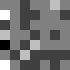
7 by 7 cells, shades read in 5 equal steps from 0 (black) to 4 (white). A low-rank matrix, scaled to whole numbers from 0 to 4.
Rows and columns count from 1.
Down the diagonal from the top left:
2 2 1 1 2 1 2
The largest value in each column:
4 2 3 3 2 3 2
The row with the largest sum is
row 1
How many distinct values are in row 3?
2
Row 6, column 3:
3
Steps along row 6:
down up down same same same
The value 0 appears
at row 5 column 1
